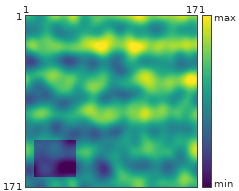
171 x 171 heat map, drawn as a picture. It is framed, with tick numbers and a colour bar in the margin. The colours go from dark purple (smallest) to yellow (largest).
Overall the values sit about 60% of the way up the scale. There is an overall slope up to the top right. Stripes running across repeat 5 times from top to bottom. In the bottom left lies a patch that is lower than the rest. The bottom left is the ninth with the lowest average.
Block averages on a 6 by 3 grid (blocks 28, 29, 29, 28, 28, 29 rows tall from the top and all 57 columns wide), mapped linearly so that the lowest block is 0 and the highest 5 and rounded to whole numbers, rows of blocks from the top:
454 | 344 | 335 | 344 | 124 | 023
